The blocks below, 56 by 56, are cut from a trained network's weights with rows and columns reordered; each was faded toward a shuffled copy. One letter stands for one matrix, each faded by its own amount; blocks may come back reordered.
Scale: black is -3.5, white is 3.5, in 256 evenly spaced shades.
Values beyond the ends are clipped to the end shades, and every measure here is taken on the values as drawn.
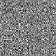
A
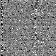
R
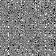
R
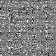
R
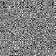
A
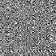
A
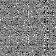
R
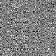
A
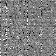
R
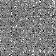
R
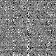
R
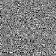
A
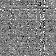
R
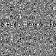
A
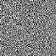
A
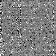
R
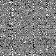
R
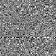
A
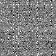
R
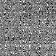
R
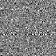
A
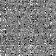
R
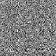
A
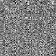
A
